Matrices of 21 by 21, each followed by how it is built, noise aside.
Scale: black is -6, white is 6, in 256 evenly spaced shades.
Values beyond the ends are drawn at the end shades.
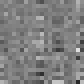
low rank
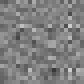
low rank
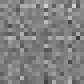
low rank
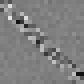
banded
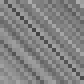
Toeplitz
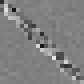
banded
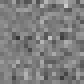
low rank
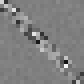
banded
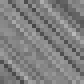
Toeplitz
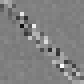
banded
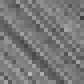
Toeplitz
